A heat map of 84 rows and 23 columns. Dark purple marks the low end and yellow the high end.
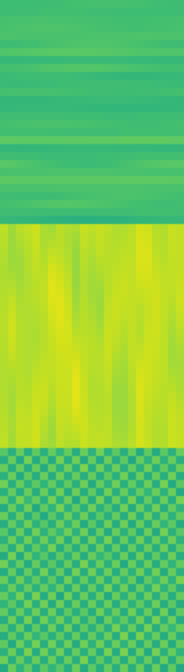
The table splits into 3 rows of 1 panel. Panel 1,1: high, streaked across, faint in contrast. Panel 2,1: very high, streaked downward, faint in contrast. Panel 3,1: high, checkered.
